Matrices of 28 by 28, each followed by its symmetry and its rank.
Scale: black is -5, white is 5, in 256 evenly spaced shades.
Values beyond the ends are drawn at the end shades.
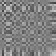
symmetric, rank two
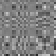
antisymmetric, rank two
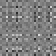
antisymmetric, rank two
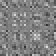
symmetric, rank three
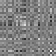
symmetric, rank two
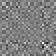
symmetric, rank three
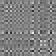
symmetric, rank two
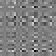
neither, rank two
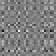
neither, rank two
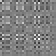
symmetric, rank two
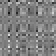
neither, rank two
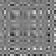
antisymmetric, rank two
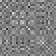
symmetric, rank three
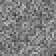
symmetric, full rank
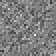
symmetric, full rank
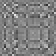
symmetric, rank three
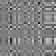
neither, rank two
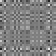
symmetric, rank two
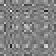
symmetric, rank three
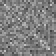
symmetric, full rank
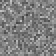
symmetric, full rank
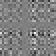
antisymmetric, rank two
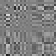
antisymmetric, rank two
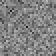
symmetric, full rank
